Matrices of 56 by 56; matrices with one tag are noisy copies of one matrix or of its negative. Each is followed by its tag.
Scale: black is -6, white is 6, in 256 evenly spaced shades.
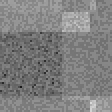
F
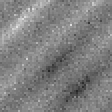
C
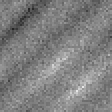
C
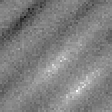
C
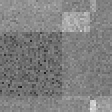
F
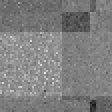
F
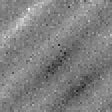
C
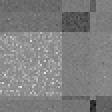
F
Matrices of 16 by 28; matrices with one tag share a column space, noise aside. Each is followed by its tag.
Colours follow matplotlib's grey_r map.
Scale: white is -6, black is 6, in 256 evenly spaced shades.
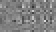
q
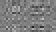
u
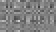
q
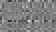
q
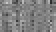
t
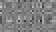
q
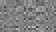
u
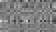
q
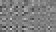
u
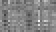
t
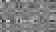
q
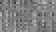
t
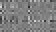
q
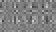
q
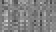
t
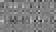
q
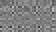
u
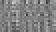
t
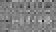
q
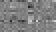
q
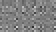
u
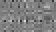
q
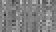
t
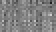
t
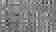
t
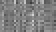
t
